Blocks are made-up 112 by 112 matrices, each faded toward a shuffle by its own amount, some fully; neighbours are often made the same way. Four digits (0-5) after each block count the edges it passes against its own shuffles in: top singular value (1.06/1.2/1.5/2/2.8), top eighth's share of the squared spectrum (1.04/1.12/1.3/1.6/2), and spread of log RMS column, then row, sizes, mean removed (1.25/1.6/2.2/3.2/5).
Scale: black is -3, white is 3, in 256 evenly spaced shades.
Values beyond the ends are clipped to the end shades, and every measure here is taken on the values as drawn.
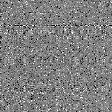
4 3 1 2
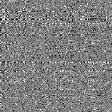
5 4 2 3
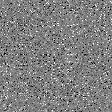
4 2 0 1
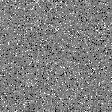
3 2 0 1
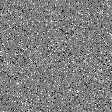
2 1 0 0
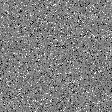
0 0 0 0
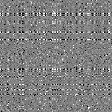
5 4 3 3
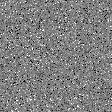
3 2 0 1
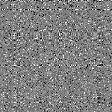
4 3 2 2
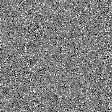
0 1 2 0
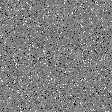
1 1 0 0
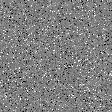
1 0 0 0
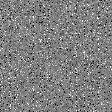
1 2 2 0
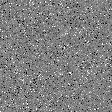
0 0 0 0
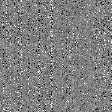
2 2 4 0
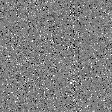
1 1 2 0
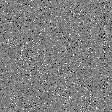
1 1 1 0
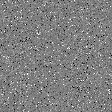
0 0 1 0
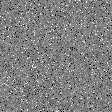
0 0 0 0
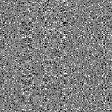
5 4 3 2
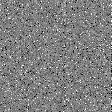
3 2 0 0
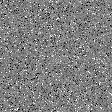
0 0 0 0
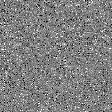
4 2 1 1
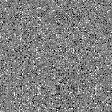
4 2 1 1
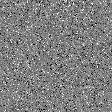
0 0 1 0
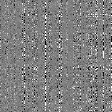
3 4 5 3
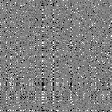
5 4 3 2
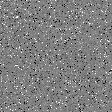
3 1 0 0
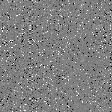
4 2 1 1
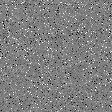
3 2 0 0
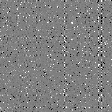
5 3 2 2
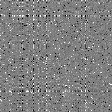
5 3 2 2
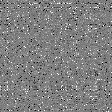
4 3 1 2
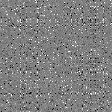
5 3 2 2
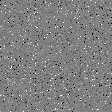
3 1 0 0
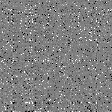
4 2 1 1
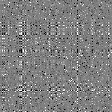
5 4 3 3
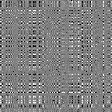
5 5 4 4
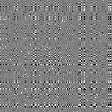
5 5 4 4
